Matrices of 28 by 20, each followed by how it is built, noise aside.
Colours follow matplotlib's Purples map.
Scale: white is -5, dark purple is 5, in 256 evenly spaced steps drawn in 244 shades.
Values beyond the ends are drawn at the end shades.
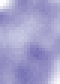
smooth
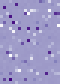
sparse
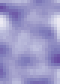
smooth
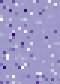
sparse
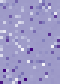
sparse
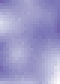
smooth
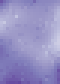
smooth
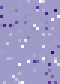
sparse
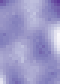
smooth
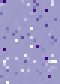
sparse
